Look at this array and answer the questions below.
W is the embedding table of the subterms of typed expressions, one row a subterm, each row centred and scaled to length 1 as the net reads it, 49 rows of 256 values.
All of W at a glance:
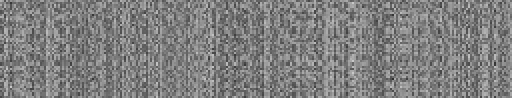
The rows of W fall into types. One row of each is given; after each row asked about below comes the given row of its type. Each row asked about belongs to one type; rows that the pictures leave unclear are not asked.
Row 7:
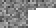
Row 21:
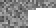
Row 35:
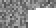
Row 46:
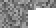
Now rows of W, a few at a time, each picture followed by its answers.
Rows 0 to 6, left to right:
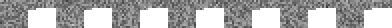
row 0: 7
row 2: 35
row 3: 35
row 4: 21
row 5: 21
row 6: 46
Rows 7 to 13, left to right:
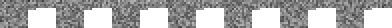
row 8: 7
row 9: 7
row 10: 21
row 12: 21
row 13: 46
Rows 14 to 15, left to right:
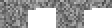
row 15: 46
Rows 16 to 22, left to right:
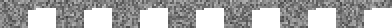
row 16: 46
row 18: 35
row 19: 7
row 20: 7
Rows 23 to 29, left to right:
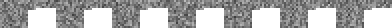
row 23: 46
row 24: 46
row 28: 35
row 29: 35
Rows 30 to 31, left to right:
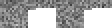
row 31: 21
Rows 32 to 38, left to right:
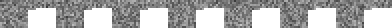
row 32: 21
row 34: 7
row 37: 46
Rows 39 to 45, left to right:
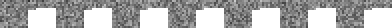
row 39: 7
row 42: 46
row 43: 46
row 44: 35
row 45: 7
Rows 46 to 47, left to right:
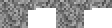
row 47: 46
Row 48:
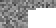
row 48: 21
